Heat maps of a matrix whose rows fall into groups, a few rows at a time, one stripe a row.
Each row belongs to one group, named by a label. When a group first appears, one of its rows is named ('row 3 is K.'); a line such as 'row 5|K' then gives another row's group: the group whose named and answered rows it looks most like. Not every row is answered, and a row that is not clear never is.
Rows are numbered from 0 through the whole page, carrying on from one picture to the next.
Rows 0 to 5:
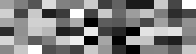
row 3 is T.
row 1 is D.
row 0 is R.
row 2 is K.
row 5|T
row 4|D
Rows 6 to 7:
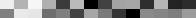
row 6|K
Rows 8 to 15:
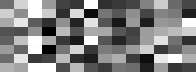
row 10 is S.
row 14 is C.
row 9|K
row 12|T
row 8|T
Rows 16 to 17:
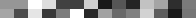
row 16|T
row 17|D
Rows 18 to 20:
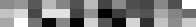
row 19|R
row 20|S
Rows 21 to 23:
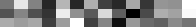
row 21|S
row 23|D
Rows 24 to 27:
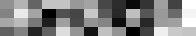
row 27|C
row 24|R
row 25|S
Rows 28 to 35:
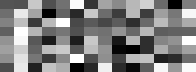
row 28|D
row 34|D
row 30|R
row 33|R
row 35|C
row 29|S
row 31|T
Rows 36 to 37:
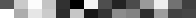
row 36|T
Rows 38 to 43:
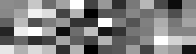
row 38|D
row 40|C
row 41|T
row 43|K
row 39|K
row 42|C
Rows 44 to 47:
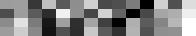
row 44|R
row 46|S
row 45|C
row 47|S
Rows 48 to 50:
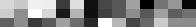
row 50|C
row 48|K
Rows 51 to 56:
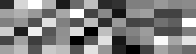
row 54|D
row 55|C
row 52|D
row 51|T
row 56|R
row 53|R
